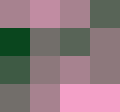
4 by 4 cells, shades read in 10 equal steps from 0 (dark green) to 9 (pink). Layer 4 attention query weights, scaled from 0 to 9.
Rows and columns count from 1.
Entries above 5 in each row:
3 0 1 3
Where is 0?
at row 2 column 1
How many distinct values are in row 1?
3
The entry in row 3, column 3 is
6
